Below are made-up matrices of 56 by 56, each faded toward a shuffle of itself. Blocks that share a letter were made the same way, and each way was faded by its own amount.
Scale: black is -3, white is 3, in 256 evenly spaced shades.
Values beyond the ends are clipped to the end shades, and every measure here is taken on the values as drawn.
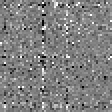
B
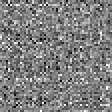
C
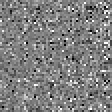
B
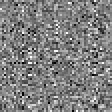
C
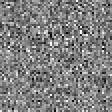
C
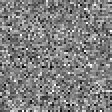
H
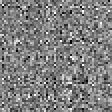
C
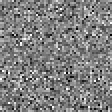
H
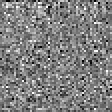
C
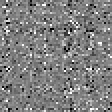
B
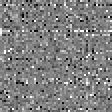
B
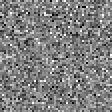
H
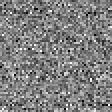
H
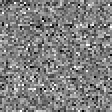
H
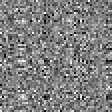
C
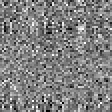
C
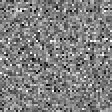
H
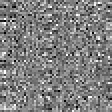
C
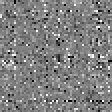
B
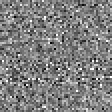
H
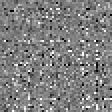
B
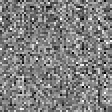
C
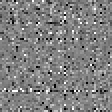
B
